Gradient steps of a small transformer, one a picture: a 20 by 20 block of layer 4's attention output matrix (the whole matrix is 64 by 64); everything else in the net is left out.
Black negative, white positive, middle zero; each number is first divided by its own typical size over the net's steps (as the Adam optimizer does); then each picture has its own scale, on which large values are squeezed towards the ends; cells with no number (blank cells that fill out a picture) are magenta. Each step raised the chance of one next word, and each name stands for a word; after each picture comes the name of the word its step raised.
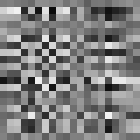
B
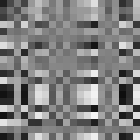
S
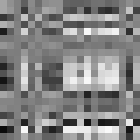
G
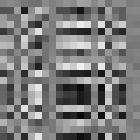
S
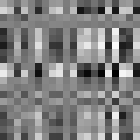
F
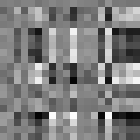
F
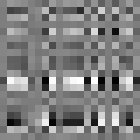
G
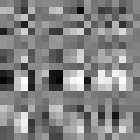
G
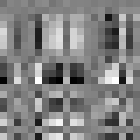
F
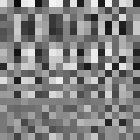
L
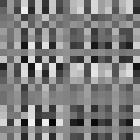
F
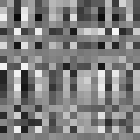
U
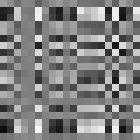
B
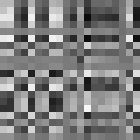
B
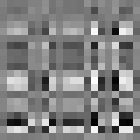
G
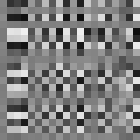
U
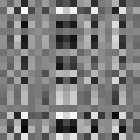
S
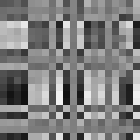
S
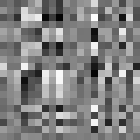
U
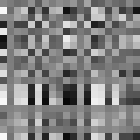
S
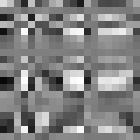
G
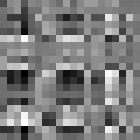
G
